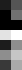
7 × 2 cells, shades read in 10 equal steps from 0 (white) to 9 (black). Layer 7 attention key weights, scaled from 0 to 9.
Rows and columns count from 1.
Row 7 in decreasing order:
7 3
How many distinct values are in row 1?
2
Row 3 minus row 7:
2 6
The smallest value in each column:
1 0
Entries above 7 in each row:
1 1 2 0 1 0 0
